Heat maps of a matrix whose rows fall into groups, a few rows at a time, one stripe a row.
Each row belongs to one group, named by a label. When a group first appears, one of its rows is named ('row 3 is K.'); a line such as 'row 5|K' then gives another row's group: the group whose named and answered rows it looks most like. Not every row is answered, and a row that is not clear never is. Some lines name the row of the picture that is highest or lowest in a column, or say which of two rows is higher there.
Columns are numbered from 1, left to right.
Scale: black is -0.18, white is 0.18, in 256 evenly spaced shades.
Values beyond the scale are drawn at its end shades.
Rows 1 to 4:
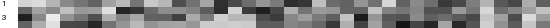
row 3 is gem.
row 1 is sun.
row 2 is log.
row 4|gem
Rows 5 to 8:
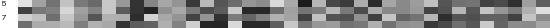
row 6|log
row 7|sun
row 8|log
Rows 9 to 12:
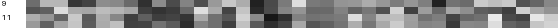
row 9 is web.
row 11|log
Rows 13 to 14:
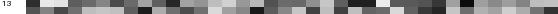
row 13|gem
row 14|web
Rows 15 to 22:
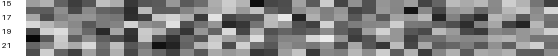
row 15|web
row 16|gem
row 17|sun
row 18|sun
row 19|gem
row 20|gem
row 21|log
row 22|web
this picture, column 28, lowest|16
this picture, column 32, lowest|18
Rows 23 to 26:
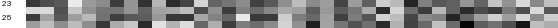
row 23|log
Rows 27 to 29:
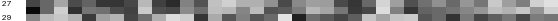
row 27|gem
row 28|gem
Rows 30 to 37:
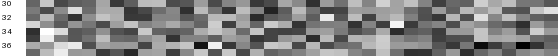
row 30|web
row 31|log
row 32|web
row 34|gem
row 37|gem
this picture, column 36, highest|35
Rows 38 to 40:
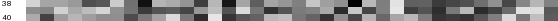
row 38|sun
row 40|sun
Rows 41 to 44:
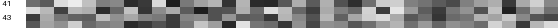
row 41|log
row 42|sun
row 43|web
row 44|log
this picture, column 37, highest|41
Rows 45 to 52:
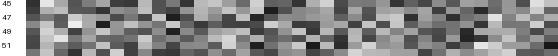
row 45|gem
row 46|gem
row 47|log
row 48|sun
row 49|web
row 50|gem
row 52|web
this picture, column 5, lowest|46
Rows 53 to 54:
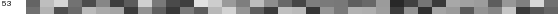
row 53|gem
